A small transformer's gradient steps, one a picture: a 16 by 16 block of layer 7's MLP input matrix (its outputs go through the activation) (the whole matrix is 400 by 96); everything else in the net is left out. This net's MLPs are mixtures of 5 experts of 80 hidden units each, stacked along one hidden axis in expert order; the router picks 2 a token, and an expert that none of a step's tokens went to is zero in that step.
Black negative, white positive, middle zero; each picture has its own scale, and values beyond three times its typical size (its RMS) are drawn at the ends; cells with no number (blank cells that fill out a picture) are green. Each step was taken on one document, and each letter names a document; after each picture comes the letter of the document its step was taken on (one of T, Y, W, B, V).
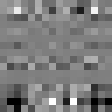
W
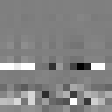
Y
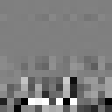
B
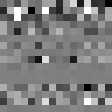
W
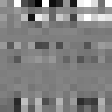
W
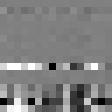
Y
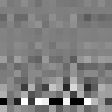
B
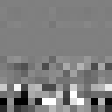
B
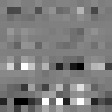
Y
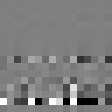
B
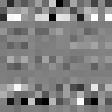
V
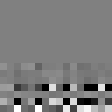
B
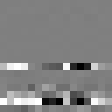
Y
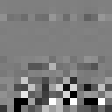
B
